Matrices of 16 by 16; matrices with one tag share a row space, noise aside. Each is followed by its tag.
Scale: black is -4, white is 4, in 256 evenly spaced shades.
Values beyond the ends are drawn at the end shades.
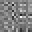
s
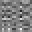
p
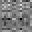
p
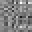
s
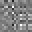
s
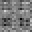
p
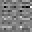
p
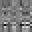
p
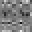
p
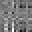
s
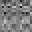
p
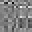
s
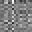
s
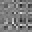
s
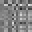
s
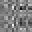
s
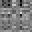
p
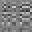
p
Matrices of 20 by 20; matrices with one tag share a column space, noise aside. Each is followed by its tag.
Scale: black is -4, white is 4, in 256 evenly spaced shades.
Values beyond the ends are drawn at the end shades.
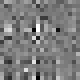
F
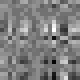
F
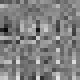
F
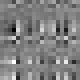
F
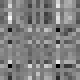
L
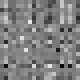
L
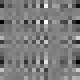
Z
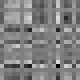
L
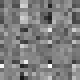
L
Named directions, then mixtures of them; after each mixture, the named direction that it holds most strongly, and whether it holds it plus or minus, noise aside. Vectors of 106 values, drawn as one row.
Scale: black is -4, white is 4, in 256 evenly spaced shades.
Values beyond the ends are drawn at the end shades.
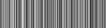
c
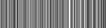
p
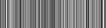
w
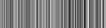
w, minus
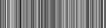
w, plus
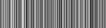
c, plus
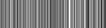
p, plus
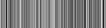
w, minus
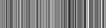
w, minus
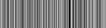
p, minus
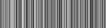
c, plus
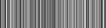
w, plus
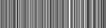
p, plus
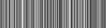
c, plus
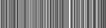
p, plus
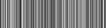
w, plus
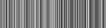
w, minus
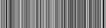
w, minus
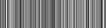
w, plus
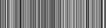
w, plus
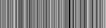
p, minus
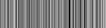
p, minus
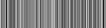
w, minus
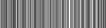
p, plus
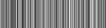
c, minus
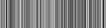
w, minus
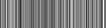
w, plus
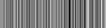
p, minus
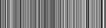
w, plus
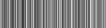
c, minus
